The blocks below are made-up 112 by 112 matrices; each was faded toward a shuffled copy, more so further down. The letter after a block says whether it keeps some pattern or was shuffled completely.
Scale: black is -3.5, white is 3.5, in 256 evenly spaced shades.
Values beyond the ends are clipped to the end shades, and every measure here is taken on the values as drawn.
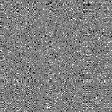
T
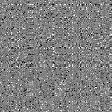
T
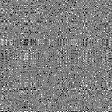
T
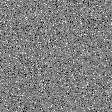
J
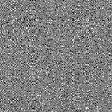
T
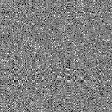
T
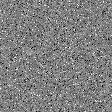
J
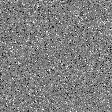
J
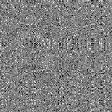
T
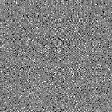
T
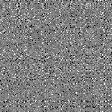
T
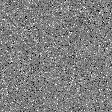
J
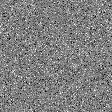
J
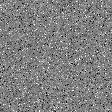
J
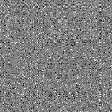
T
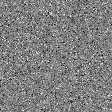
J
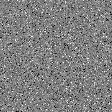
J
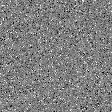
J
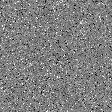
J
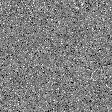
J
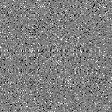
T
